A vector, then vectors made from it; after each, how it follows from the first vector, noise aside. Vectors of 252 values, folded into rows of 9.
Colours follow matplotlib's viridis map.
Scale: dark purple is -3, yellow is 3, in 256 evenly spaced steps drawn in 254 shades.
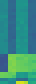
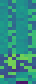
sign-scrambled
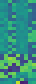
sign-scrambled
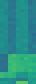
shrunk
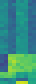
copied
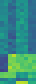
copied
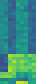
copied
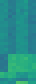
shrunk
